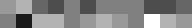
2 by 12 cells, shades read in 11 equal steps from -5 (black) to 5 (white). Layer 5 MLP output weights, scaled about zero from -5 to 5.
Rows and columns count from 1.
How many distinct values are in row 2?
5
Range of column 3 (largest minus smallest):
3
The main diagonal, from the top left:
1 -4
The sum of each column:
1 -2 1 0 0 -1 2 1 0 3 0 0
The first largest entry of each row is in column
2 10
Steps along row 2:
down up same down up up down down up down down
